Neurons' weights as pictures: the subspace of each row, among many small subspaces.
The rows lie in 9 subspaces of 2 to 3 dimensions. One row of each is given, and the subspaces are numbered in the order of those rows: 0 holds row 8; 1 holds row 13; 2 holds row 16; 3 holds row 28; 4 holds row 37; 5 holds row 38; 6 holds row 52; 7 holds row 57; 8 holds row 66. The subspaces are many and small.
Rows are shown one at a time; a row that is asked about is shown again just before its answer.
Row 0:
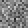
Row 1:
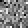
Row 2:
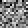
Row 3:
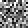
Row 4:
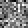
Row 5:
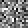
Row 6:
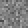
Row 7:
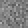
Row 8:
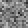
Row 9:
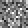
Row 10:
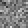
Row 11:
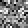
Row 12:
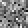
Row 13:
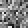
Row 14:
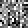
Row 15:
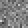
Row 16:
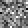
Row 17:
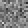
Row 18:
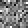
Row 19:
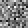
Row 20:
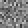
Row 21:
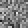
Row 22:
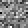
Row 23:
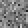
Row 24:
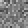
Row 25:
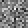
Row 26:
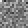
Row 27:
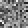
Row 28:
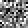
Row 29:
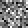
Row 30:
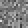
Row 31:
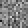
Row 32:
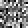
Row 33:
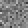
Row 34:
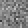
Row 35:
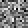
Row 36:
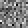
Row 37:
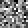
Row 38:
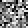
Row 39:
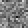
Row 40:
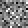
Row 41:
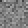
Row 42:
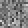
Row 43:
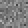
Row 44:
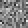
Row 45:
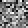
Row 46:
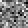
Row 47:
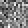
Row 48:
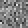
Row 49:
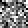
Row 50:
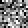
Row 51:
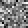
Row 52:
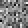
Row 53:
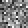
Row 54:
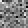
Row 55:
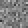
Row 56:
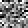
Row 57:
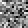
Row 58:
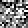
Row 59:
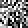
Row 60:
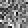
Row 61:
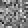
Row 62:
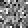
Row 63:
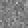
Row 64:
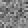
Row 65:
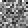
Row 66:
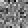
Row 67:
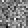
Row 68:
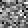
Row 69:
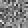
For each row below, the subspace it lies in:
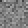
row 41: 5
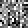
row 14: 0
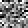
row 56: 1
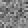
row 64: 7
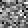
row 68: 0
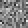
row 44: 3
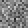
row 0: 4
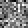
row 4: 4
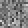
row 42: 0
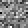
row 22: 1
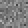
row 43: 7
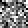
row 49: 0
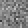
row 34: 3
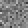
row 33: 2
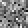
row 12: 8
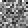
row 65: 5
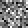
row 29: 2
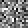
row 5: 4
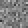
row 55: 6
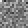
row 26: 5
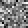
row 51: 2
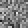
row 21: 1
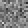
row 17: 7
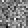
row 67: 4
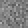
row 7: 3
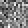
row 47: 4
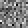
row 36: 3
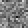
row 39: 1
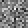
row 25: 4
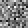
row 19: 4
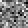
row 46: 0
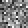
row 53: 1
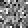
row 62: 8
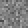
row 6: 2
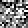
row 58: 3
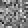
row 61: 7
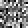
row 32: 6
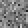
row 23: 8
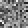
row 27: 2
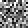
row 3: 5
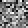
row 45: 5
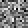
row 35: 4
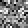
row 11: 8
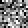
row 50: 1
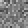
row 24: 8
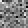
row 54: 1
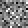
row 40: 2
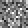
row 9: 2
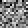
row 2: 5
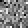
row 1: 8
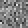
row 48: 3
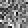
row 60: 1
